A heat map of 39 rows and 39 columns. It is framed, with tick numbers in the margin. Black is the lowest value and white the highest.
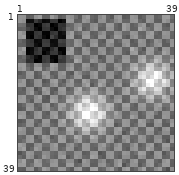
The halves do not mirror each other. The ninth with the lowest average is the top left. There are two bumps. Overall the values sit about 50% of the way up the scale. In the top left lies a patch that is lower than the rest.
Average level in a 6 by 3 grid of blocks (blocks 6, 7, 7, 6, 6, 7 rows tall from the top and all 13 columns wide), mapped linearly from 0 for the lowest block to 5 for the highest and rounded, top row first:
033 | 033 | 335 | 353 | 343 | 333
